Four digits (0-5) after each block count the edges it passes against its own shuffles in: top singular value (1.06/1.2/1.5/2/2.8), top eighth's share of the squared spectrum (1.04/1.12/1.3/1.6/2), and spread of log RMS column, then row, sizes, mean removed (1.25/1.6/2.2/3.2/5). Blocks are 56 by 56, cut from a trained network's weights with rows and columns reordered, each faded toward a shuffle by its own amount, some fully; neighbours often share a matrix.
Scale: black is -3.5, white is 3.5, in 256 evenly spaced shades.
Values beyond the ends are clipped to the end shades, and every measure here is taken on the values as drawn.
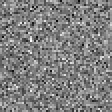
1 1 0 0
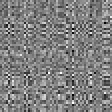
5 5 4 3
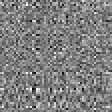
4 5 3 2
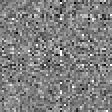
4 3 1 2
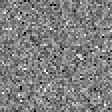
0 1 0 0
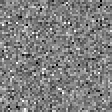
0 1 0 0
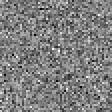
1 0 0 0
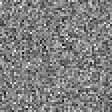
1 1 0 0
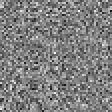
4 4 1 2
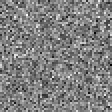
0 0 0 0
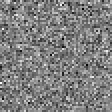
1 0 0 0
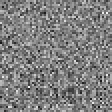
3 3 0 1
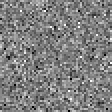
0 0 0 0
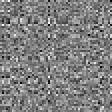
4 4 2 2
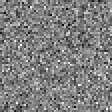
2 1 0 0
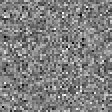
3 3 2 1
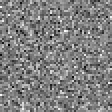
3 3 2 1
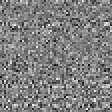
4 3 0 3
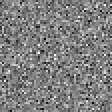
2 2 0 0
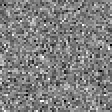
2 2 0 1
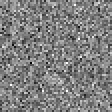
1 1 0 0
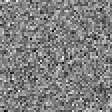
0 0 0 0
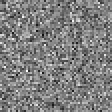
2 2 0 0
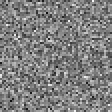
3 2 0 0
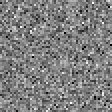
1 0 0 0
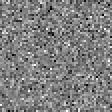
2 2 0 1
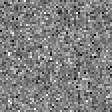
1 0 0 0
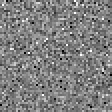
0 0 0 0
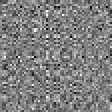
4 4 3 2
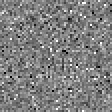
2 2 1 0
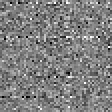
3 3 1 2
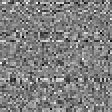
4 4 0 3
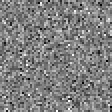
2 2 1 0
